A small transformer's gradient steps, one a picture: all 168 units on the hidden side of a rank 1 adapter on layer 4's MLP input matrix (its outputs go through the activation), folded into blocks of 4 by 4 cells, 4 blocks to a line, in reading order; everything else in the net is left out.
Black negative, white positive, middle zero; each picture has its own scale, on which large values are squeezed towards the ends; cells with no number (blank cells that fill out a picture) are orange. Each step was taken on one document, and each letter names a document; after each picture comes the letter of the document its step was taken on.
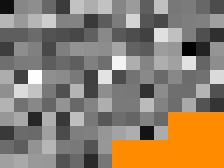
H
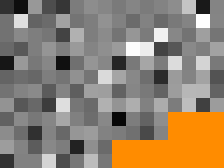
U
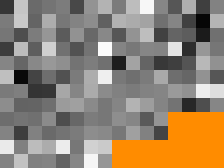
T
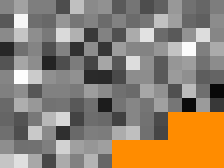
H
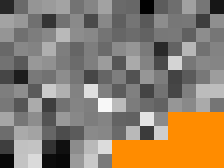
T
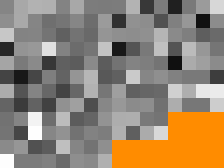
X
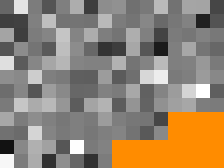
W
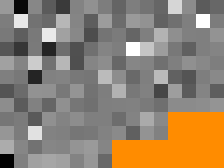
U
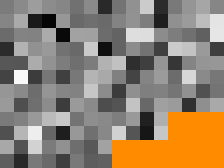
X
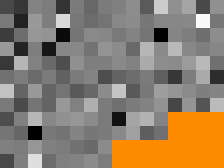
U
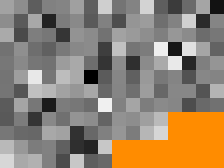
T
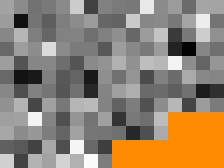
H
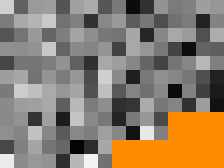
H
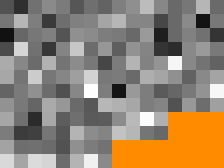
X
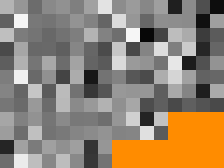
T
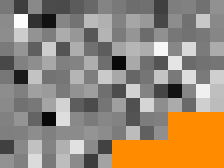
W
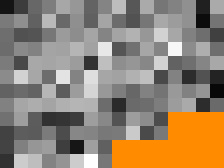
H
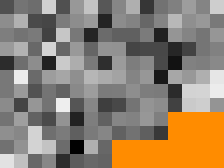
W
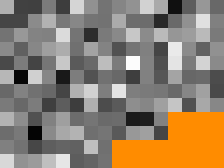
X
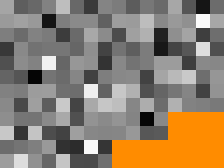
T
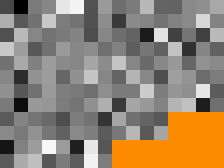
H
